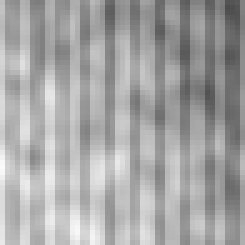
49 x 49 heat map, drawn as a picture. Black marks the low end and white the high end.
Ninth with the lowest average: top right. Slope: up to the bottom left. Ninth with the highest average: bottom left. Stripes: upright, repeating 10 times. Histogram: bell-shaped.
